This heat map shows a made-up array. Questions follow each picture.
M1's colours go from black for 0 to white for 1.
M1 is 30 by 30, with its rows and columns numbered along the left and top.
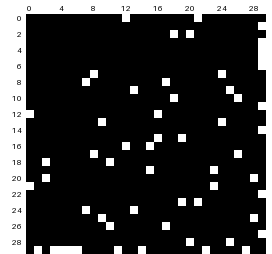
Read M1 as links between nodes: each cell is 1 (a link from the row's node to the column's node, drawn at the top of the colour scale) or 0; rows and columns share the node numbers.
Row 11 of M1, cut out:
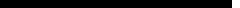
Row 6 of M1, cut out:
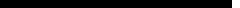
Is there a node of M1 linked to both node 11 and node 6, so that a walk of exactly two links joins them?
yes
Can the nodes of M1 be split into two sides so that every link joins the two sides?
no
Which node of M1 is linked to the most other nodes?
node 29
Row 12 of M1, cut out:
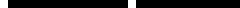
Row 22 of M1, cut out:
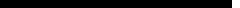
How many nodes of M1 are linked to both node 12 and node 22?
0
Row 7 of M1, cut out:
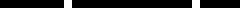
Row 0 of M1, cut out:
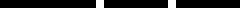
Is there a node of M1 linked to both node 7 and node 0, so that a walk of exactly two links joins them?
no
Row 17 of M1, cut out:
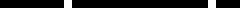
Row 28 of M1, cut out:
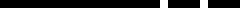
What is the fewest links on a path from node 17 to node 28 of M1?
6
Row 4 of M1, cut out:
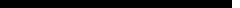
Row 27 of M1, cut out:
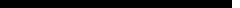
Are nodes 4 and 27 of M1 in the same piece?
yes
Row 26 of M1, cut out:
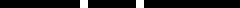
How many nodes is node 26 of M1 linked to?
2
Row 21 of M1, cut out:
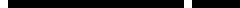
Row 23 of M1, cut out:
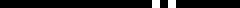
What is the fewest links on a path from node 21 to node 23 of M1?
1
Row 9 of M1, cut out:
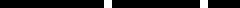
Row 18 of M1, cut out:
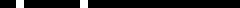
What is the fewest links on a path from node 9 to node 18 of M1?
5
